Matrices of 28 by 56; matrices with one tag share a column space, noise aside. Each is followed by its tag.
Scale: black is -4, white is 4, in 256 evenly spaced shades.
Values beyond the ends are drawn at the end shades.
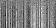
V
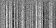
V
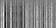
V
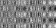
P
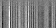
V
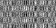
P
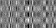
P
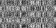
P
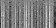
V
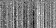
V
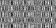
P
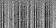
V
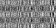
P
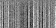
V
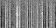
V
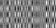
P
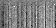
V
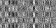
P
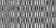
P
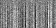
V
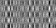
P
